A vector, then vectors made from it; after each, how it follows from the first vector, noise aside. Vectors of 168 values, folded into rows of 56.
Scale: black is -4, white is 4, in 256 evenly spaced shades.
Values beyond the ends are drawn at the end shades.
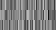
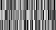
scaled up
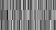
reversed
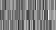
negated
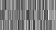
negated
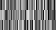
scaled up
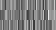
negated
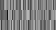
reversed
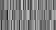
reversed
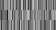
reversed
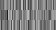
reversed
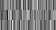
reversed
